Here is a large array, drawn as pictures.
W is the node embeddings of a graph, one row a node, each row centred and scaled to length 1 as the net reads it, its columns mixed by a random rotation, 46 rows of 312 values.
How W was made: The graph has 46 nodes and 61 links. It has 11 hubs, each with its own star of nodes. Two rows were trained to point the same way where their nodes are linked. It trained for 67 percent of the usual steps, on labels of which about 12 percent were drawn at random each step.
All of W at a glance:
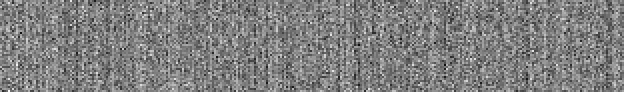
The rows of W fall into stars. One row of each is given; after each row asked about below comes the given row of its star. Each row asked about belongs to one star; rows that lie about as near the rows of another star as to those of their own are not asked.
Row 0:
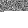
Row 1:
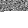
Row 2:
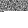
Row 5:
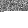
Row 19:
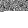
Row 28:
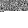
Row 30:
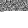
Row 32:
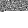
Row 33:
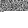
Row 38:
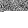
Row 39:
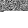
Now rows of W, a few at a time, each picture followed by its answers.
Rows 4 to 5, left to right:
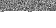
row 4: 1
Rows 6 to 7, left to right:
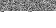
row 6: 38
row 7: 33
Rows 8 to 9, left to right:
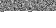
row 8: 32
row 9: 28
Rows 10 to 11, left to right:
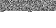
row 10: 39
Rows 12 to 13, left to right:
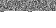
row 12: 19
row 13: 2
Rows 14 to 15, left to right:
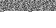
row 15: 30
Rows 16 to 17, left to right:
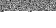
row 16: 32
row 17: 33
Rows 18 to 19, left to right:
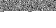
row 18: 38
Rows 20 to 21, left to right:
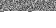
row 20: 1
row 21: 19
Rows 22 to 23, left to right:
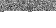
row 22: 39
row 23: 1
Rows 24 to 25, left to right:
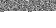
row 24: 30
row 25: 5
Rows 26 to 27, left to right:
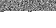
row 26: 38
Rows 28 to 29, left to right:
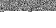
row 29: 30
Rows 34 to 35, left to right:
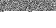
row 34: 32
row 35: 0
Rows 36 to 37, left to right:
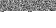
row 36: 38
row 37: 5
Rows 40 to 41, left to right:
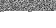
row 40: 33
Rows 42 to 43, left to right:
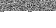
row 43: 33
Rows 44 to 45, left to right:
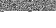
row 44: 2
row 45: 39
